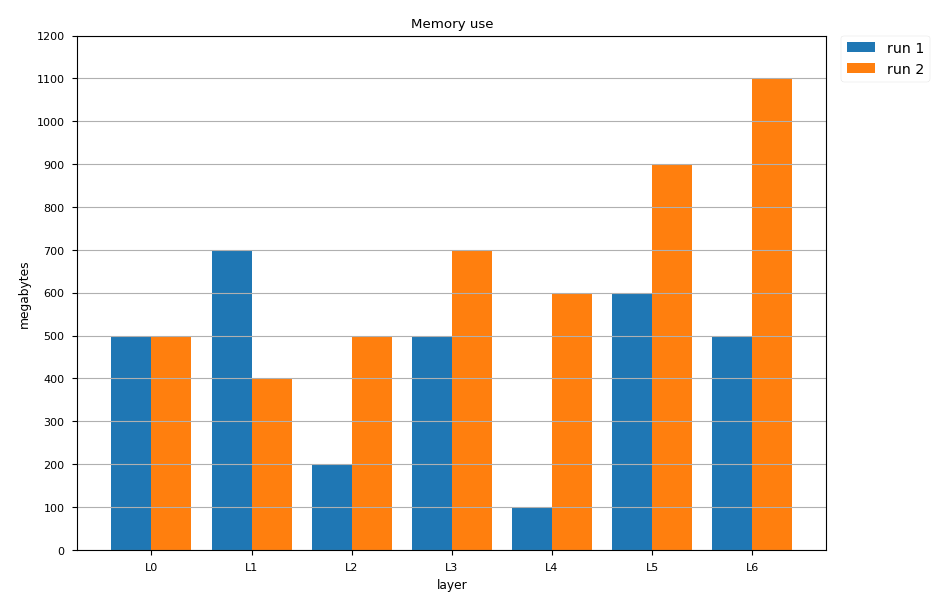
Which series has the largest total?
run 2
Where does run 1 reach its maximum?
L1
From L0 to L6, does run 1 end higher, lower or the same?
the same
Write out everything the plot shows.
Title: Memory use
x-axis: layer, ticks L0 L1 L2 L3 L4 L5 L6
y-axis: megabytes, ticks 0 100 200 300 400 500 600 700 800 900 1000 1100 1200
Legend: run 1, run 2
Values:
run 1: 500 700 200 500 100 600 500
run 2: 500 400 500 700 600 900 1100
